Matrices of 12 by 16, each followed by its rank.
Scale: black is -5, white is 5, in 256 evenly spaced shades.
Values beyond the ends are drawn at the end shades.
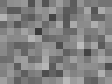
full rank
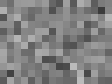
full rank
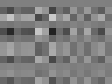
one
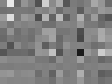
two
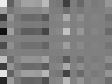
one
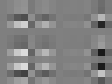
one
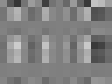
one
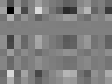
one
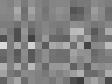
two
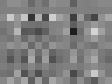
two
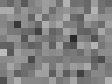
full rank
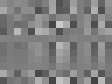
two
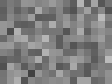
full rank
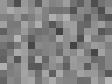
full rank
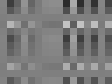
one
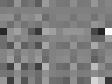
two
